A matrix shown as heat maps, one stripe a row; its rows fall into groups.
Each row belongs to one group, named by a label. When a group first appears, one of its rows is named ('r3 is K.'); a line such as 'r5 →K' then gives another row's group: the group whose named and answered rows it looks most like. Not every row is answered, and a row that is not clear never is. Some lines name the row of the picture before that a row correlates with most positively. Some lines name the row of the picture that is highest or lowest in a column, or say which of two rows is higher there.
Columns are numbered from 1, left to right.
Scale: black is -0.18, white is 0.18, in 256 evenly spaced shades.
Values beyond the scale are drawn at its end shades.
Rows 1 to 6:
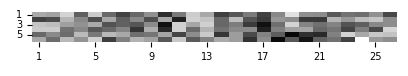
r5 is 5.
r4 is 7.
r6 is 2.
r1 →7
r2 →5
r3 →7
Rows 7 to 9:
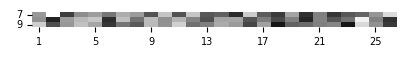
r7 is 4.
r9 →2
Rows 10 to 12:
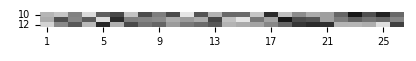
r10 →7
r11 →2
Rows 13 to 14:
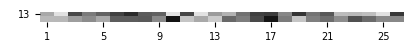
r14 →7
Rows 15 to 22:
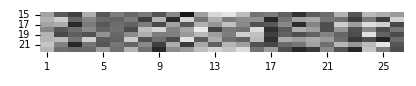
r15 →5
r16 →7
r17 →5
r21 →5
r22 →2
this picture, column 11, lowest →15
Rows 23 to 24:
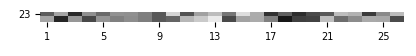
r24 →2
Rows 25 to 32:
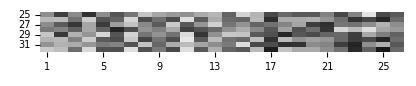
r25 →2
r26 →7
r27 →5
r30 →7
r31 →2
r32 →7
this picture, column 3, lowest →27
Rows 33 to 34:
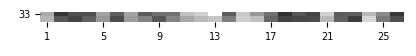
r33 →2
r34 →2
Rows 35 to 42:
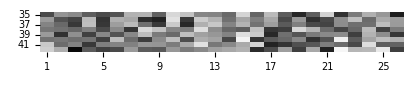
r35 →2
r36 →5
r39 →2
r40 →5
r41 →2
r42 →5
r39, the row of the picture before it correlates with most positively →34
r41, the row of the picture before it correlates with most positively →34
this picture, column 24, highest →41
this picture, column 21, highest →35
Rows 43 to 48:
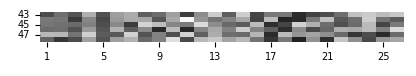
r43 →5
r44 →2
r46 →5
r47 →7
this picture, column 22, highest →48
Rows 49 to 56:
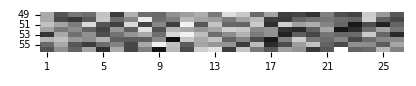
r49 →2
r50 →2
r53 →2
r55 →4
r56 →5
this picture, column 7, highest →51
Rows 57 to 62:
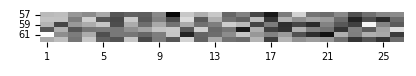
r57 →7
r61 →5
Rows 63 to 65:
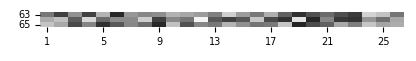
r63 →2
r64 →4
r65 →5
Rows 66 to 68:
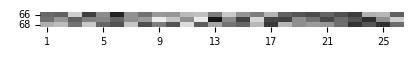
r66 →2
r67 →4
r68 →7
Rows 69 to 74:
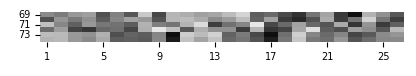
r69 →2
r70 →2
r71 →4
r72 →4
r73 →7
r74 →7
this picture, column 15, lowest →72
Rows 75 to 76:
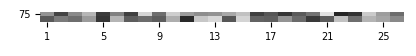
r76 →5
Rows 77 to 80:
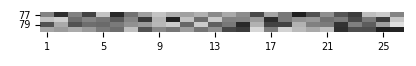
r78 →7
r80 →7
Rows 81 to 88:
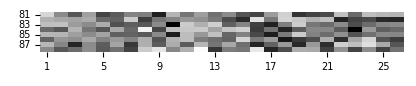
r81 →5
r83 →7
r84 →2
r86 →2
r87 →5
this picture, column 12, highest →88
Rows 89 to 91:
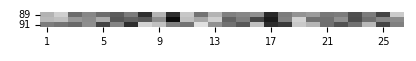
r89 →7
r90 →7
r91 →4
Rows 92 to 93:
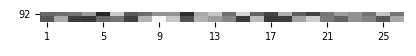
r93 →4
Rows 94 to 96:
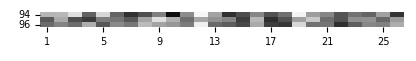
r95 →4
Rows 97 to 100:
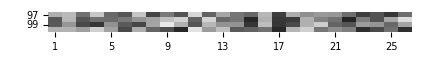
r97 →7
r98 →4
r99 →4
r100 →7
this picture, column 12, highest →98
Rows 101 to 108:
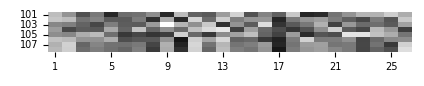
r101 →5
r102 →7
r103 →4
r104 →2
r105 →5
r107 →7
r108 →7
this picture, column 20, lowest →101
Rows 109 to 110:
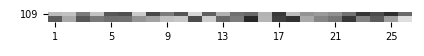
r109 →7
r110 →4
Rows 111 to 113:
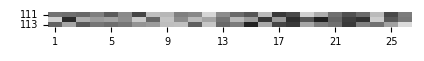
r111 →4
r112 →2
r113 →4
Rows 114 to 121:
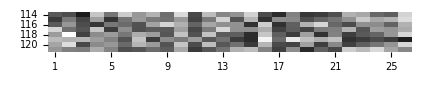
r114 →5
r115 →5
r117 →5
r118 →4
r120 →4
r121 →5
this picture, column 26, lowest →119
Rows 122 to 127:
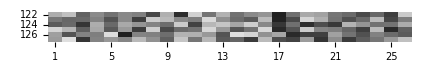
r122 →7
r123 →4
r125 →4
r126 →2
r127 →4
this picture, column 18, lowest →126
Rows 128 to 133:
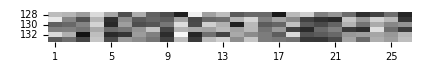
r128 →7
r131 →2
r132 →5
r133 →5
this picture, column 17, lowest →128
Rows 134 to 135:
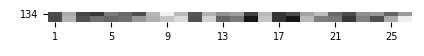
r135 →4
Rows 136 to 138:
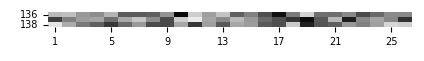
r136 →7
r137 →2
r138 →5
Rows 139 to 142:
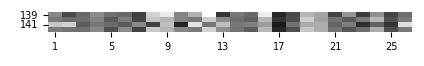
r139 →4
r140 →4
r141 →7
